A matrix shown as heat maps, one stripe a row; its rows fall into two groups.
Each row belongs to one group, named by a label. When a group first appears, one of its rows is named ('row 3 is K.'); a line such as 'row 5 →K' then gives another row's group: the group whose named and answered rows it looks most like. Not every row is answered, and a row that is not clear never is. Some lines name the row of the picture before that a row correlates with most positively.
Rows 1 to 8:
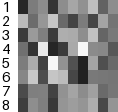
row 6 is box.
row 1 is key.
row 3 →key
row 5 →box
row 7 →key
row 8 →key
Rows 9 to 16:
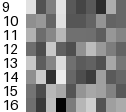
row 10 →box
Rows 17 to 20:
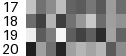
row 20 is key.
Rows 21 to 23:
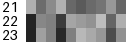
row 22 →key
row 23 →key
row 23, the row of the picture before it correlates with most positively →20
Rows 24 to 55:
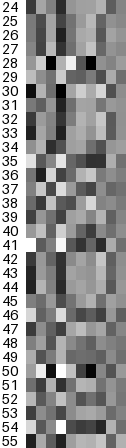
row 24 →key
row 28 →box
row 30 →key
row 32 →key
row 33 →key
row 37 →box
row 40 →box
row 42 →key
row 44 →key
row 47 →key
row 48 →box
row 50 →box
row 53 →key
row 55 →key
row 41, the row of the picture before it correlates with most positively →21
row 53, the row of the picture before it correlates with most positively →23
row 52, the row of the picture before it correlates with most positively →21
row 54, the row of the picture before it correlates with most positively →21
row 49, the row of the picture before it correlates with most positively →21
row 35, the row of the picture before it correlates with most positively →21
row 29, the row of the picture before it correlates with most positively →21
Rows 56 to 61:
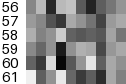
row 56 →box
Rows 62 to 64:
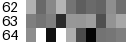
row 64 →box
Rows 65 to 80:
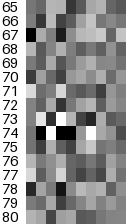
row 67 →key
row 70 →key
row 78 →key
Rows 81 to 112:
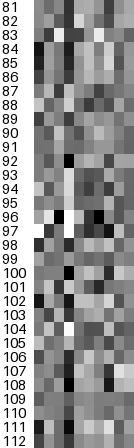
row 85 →key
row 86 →key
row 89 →key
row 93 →box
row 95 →box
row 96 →box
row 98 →key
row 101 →box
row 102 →key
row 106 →key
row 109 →key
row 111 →key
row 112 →key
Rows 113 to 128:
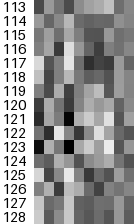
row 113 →key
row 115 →box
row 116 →box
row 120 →key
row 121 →key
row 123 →key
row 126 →box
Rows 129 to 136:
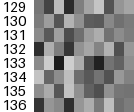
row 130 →box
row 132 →key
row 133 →box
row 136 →key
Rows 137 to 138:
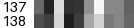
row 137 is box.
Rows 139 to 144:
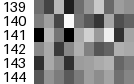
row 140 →box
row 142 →box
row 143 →key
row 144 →key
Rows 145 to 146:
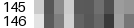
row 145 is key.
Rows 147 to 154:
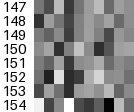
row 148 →key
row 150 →box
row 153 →key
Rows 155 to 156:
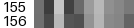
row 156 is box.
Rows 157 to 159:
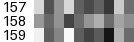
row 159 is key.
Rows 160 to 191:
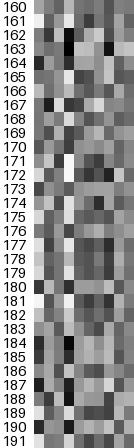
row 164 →key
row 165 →box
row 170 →key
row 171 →box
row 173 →key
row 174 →box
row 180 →key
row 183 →box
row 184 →key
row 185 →key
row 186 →box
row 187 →key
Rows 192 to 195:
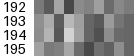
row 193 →box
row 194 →box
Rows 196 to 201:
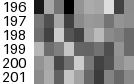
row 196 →key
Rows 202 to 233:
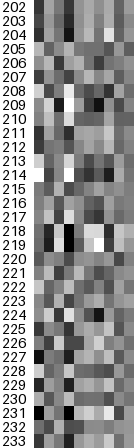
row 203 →key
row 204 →key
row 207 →key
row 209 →box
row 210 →box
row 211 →key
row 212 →key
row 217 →box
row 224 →box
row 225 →key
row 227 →key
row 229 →key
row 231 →key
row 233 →key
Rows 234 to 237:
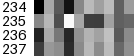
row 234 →key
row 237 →key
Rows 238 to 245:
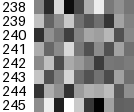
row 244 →key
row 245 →box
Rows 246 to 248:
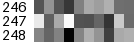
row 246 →key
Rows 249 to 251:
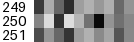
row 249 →key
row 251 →key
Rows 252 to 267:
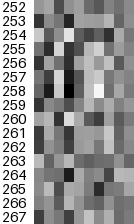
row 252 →box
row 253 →key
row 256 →key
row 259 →key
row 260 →box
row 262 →key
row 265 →box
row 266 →box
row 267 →key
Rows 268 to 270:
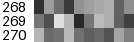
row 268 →key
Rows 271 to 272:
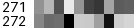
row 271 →box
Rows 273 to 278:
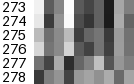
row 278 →key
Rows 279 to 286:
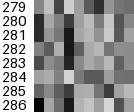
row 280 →key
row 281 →key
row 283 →key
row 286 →key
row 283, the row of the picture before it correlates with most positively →278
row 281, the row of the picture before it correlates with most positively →278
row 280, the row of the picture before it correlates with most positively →278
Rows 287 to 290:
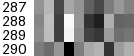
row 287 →box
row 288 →box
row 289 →box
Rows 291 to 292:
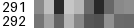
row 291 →box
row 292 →box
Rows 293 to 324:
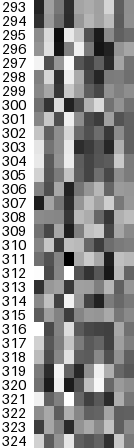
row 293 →key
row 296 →box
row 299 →box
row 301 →box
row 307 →key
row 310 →box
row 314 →box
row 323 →key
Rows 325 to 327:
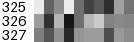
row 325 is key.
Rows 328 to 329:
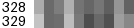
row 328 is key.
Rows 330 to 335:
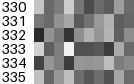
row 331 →box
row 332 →key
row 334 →key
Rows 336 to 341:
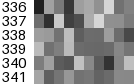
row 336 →key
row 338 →box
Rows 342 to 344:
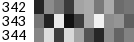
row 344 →box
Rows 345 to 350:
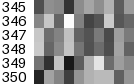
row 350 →key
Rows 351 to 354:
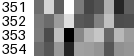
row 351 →box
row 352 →box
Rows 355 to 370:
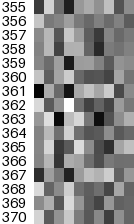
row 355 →key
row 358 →box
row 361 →key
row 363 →box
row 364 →box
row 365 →box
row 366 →box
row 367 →key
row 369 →box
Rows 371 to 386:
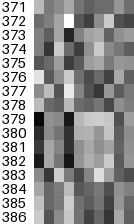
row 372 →box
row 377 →box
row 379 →key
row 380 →key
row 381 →key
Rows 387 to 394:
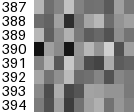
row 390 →key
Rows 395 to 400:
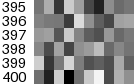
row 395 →box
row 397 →box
